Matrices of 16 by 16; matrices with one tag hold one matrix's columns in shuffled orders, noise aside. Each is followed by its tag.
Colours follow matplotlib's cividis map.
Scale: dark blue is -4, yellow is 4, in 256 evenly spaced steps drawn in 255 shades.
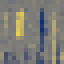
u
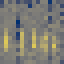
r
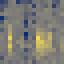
r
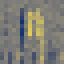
u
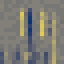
u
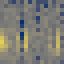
r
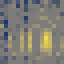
r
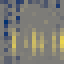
r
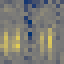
r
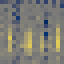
r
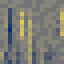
u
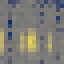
r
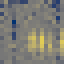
r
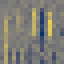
u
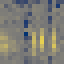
r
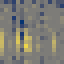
r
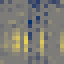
r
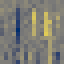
u
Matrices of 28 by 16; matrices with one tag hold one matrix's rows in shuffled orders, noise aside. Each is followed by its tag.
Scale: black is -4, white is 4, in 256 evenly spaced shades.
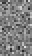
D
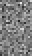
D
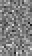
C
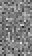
D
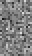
D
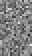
C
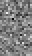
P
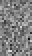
C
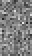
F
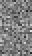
F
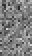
D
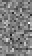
P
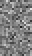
P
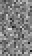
C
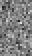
D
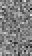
F
